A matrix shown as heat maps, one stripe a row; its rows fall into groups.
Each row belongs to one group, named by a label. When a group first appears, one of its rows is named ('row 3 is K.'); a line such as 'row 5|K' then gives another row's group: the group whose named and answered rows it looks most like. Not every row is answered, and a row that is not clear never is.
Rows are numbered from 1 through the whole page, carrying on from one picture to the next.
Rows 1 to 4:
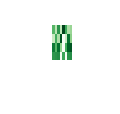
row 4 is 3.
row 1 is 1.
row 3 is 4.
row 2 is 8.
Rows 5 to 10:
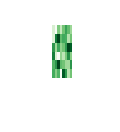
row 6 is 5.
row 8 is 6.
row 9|5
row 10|1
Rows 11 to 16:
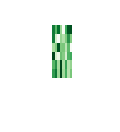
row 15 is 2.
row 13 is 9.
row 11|4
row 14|6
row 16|2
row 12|6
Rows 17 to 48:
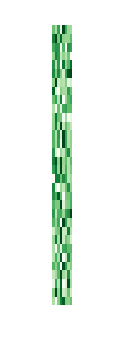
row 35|6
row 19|3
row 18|2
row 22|4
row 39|1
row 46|8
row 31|6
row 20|9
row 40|8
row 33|2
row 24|6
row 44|1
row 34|5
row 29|1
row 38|4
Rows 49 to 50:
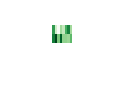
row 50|2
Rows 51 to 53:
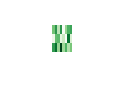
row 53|2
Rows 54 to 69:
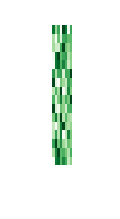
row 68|5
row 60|6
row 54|1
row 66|8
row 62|4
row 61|8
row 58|5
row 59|4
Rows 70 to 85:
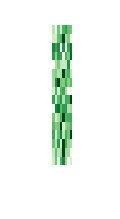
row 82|4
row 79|5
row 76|5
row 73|4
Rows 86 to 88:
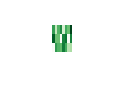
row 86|4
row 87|1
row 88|5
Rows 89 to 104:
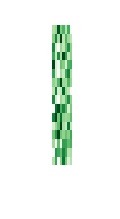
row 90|2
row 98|5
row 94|6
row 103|5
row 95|8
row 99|2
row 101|5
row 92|1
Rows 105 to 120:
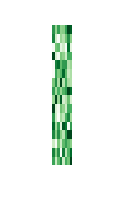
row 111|2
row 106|6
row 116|1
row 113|2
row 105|4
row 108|6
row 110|5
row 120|4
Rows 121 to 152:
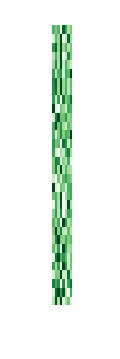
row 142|8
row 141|8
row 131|5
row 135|6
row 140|8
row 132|2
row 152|2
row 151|5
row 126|4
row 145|5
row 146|1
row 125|2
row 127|2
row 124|8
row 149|8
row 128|2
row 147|5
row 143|1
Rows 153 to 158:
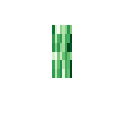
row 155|4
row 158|4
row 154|4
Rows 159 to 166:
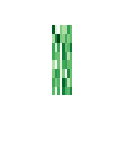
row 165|1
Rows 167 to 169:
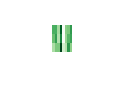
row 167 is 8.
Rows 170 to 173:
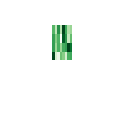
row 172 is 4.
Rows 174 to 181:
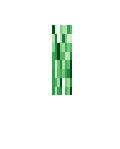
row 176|5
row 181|4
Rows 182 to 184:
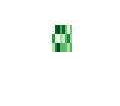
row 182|5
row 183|6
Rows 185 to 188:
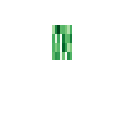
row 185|5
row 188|3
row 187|1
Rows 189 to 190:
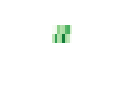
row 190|9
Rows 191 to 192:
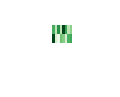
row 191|1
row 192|6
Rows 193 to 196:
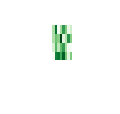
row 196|5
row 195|9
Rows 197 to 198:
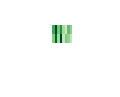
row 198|2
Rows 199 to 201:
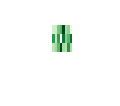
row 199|9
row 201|8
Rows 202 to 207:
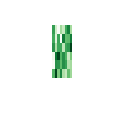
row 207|2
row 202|6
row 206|5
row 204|4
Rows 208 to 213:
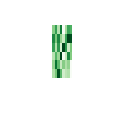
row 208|8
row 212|9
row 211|8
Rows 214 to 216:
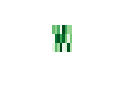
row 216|8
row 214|1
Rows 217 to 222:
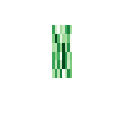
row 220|1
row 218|9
